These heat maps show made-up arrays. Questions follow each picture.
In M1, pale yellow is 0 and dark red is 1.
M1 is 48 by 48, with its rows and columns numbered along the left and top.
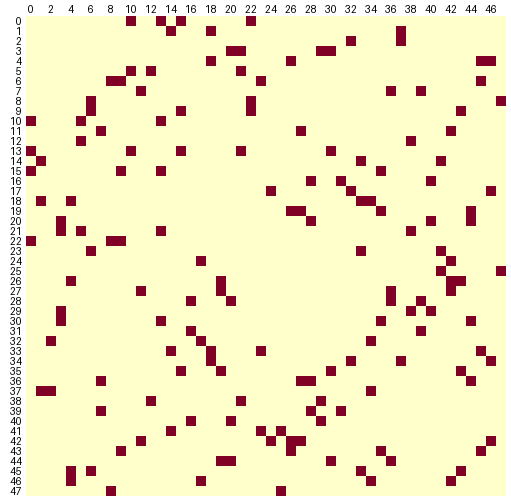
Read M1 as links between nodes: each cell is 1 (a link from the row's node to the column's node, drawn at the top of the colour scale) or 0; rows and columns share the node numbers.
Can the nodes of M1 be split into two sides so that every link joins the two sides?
no
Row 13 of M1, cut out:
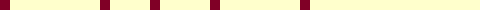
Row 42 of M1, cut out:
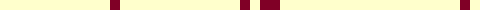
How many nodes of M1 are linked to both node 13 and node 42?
0
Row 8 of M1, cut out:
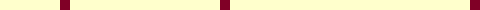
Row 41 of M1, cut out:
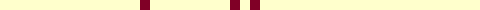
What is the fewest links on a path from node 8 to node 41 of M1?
3
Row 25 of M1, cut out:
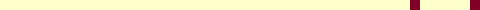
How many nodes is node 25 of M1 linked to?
2
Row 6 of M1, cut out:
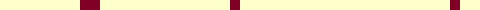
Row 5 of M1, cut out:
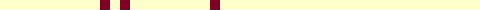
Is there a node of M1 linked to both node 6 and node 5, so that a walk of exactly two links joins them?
no
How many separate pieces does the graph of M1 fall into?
1
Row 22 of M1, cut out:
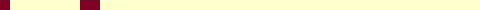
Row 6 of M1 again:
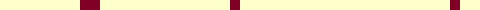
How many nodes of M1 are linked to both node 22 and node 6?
2
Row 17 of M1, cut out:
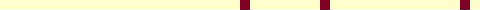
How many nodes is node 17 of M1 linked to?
3
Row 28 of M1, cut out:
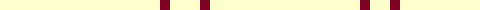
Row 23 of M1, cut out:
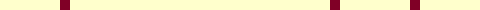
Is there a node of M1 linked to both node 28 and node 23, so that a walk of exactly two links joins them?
no
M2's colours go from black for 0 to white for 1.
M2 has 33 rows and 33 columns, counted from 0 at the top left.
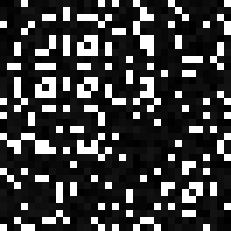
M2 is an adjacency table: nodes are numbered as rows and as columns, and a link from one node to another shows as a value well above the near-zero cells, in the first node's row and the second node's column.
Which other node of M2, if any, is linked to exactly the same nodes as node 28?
node 30
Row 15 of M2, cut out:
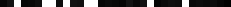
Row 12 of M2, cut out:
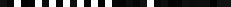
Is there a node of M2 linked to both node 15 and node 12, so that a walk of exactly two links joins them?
yes
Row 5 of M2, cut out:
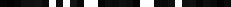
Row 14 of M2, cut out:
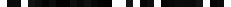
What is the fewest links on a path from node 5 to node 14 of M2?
6
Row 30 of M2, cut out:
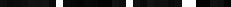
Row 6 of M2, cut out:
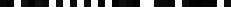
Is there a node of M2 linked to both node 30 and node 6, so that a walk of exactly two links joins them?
no
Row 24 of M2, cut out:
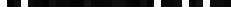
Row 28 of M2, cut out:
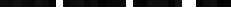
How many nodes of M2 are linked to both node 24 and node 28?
1
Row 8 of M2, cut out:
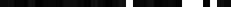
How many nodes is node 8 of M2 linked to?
5
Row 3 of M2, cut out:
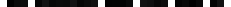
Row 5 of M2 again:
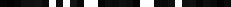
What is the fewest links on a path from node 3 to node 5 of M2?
5
